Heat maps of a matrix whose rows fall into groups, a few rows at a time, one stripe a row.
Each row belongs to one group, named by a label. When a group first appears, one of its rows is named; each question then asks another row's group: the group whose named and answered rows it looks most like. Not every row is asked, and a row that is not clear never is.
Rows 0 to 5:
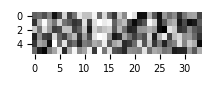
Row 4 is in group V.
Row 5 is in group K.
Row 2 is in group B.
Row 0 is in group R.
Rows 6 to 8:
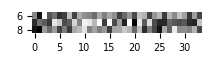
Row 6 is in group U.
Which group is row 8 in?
R
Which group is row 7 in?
K
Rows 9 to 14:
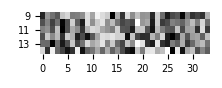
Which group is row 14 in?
U
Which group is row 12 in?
B
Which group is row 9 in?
K
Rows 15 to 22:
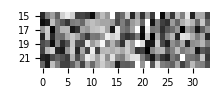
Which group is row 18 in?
V
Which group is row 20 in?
B
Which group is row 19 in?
R
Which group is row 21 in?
R
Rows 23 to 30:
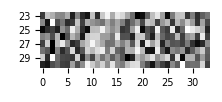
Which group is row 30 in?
R
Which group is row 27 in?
K
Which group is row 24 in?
U
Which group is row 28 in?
R
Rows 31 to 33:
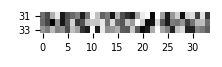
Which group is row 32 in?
R
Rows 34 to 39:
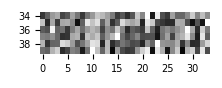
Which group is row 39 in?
U
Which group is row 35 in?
K
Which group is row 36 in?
U
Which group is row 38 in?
K
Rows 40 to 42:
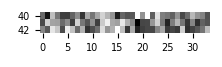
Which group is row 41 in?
B
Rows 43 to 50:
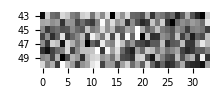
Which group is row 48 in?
K
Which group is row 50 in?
K
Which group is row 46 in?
K
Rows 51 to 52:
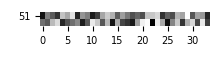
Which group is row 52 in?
U
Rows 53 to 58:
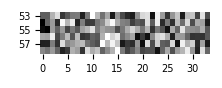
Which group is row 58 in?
U
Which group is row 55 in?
R
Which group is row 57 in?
V
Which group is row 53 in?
U
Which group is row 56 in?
B
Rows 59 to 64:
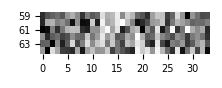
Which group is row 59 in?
B
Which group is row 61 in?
V
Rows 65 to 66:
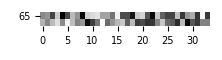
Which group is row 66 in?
B
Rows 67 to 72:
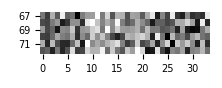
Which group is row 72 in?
R
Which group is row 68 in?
U
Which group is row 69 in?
K
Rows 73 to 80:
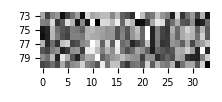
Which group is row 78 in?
U
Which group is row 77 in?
K
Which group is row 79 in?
K
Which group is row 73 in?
U
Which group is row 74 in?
B
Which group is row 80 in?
V
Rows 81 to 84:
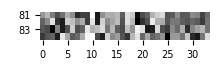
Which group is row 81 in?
B
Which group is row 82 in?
B
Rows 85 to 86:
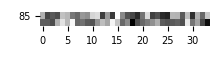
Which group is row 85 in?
K
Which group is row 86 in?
V
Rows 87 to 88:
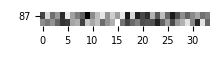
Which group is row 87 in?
B
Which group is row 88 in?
U
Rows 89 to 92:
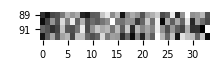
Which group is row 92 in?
V
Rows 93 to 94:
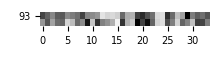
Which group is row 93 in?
B
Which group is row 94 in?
B
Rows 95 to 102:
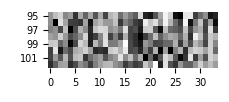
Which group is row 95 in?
B
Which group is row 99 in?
U
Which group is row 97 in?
U
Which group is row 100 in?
V
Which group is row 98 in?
U
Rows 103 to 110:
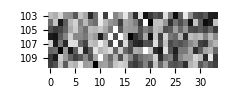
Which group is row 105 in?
K
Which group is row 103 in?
B
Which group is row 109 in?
U
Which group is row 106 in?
V
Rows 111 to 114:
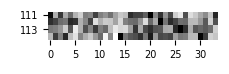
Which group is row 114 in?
K
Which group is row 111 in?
V
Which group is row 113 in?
B
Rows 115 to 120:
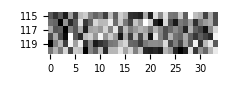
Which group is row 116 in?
R
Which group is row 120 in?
B
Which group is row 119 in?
V
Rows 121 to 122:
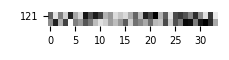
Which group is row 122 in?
K
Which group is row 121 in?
B
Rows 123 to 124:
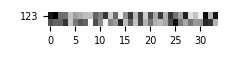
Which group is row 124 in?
K
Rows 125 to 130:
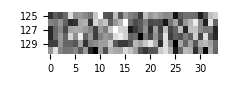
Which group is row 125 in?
K
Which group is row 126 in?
U
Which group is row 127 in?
V
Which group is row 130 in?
B
